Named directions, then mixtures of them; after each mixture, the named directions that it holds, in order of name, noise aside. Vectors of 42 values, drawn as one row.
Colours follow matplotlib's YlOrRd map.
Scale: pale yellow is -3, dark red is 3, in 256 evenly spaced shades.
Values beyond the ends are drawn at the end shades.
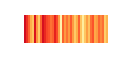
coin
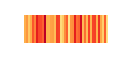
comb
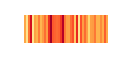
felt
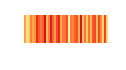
comb, felt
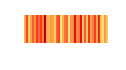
comb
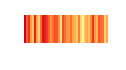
coin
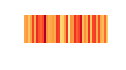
comb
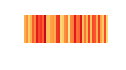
comb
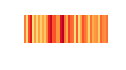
comb, felt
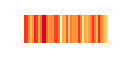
coin, comb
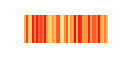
comb, felt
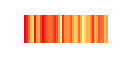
coin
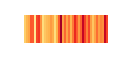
coin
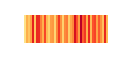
coin, comb
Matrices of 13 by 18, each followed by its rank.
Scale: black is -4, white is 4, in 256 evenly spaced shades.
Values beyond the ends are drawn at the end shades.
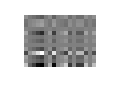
one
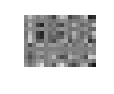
two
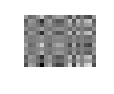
one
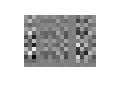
two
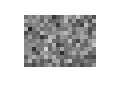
full rank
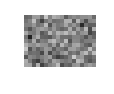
full rank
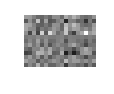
two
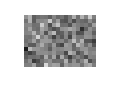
full rank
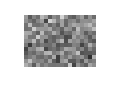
full rank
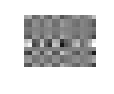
one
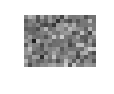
full rank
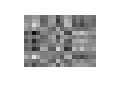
two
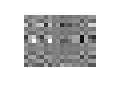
two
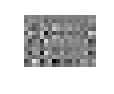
two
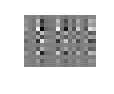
one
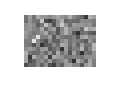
full rank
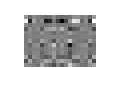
two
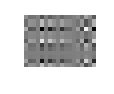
one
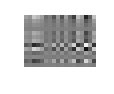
one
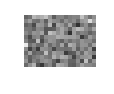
full rank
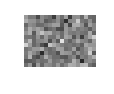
full rank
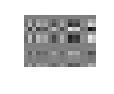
one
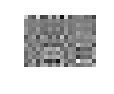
two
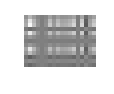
one
